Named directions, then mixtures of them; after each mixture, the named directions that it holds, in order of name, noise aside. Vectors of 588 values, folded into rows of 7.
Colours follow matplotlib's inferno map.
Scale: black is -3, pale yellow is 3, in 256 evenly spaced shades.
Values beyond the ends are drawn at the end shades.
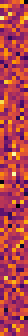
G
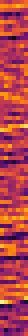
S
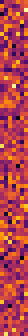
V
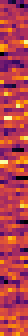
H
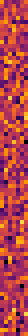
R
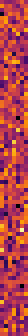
G, R, V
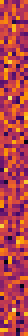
R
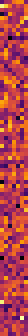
G, S, V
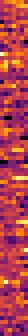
H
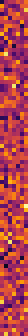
V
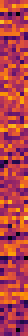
R, S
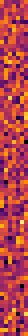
R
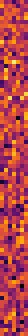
G, R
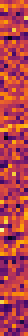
G, R, S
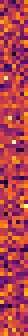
H, R, V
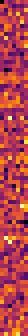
H, R, V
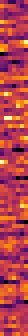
H, S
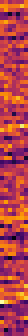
S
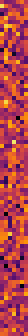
G, R, V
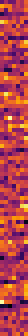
H, S, V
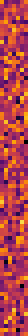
R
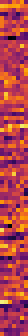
G, S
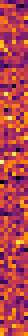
G, H, R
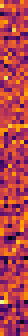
G, R, S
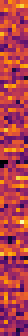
H, R, S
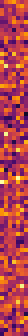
G, H, R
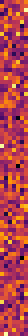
V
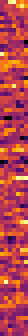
H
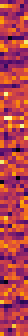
G, H, S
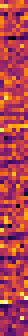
G, S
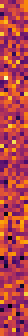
R, S, V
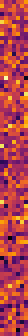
R, S, V
